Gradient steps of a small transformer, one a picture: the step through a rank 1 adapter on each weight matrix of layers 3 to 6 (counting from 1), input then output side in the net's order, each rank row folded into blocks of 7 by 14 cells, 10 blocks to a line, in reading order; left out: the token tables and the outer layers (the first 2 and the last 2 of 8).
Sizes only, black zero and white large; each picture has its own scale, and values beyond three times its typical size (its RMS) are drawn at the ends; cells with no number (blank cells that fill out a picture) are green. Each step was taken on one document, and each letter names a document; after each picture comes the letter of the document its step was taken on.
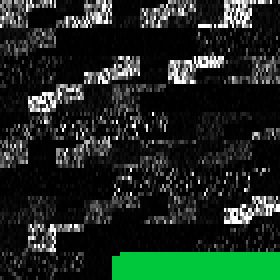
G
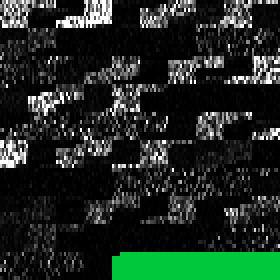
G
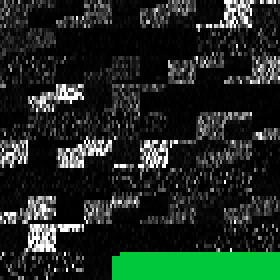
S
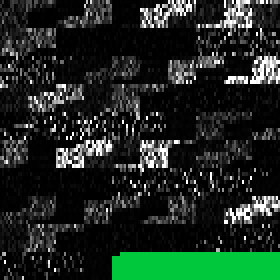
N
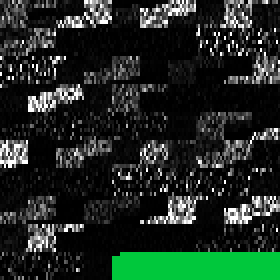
S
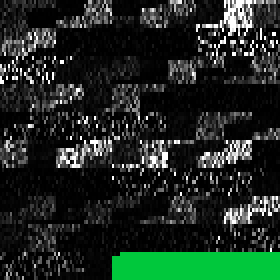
N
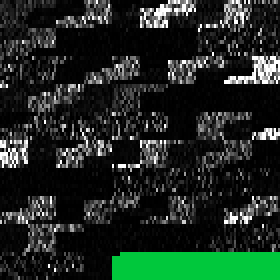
G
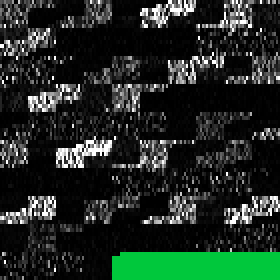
N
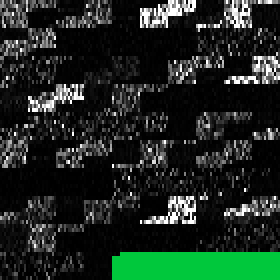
G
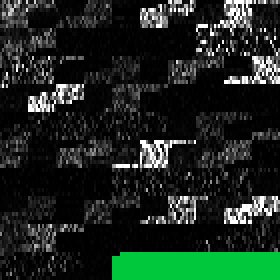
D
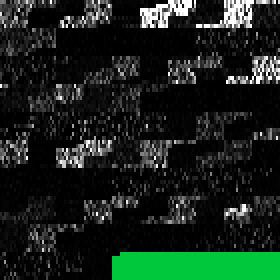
N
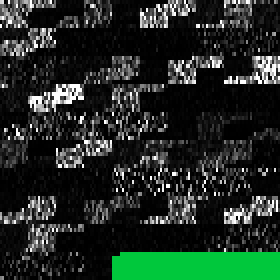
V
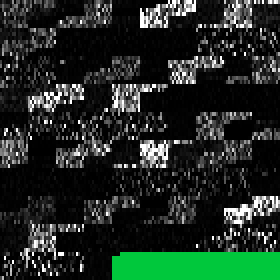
V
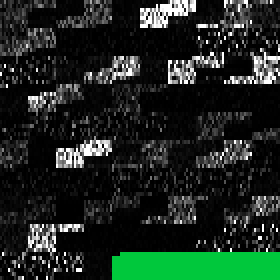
S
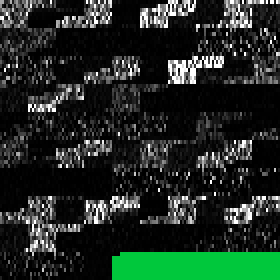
V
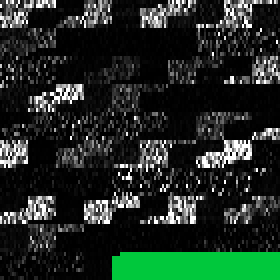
S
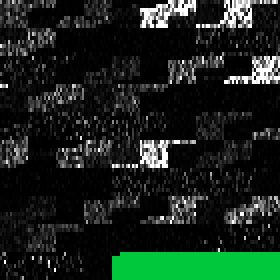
N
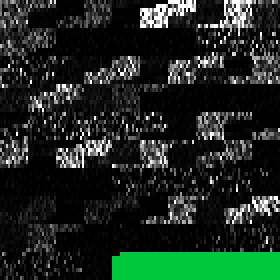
N
